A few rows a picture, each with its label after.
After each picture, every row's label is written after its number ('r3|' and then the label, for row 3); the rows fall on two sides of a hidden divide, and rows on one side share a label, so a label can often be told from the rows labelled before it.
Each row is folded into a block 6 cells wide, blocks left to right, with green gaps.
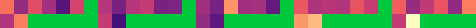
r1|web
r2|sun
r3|sun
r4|web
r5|web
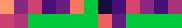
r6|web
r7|sun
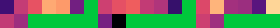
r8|sun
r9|sun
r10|web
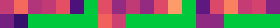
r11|sun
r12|web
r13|sun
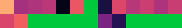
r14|web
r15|sun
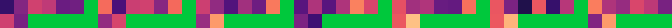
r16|sun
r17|web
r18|web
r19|sun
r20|web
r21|web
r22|web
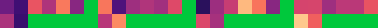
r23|sun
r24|web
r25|sun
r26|web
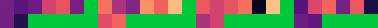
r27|sun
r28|web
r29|web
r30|sun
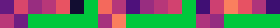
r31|sun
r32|web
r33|sun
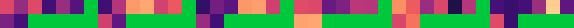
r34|sun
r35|sun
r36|sun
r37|web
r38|web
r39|sun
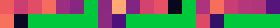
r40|sun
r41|sun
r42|sun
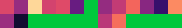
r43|sun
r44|web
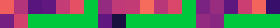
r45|web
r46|sun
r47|sun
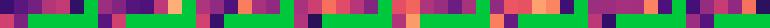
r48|sun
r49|web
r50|sun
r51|sun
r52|web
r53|sun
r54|sun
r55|sun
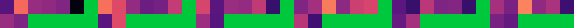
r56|sun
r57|web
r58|sun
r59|sun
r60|sun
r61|sun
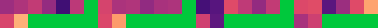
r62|web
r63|web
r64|sun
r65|web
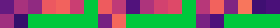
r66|sun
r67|web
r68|sun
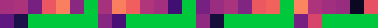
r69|sun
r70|sun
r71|sun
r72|web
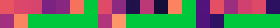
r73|web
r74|web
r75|sun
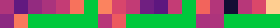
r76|web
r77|web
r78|web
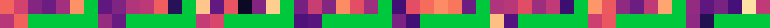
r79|web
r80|sun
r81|web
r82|sun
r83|sun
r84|sun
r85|web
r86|sun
